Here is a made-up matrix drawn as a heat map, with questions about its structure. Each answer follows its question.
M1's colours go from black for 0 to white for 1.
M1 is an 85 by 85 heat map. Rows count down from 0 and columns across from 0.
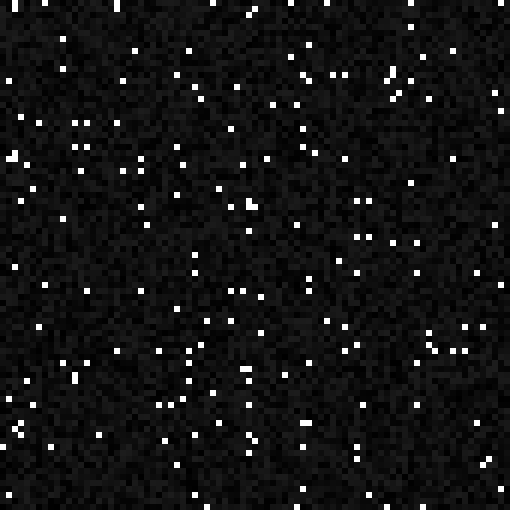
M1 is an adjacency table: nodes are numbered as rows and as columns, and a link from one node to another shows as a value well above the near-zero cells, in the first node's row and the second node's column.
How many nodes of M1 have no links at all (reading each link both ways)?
1
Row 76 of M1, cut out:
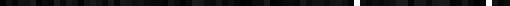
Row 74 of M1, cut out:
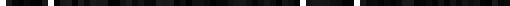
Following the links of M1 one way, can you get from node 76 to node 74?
no
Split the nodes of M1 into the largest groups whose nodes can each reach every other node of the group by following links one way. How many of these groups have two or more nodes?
0
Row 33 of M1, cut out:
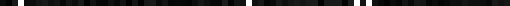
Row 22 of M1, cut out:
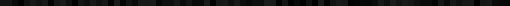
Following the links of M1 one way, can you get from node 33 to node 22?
no
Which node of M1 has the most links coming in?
node 41
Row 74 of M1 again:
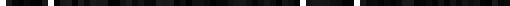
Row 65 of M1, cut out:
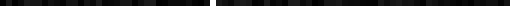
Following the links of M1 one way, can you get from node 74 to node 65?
yes
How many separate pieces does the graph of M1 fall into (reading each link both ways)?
2
